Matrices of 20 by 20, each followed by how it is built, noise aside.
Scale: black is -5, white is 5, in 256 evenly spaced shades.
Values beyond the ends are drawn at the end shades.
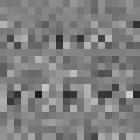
uneven rows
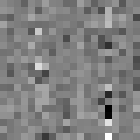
uneven columns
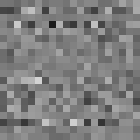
uneven rows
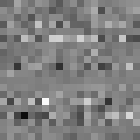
uneven rows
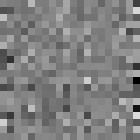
uneven columns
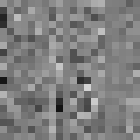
uneven columns
